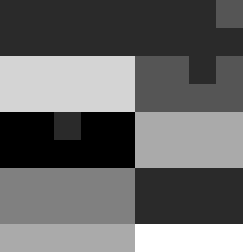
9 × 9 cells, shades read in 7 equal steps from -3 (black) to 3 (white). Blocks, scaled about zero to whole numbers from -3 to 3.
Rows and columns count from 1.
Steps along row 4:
same same same same down same same same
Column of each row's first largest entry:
9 1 1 1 6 6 1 1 6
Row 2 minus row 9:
-3 -3 -3 -3 -3 -5 -5 -5 -5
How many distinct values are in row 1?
2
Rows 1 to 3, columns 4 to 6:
-2 -2 -2 / -2 -2 -2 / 2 2 -1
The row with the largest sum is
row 9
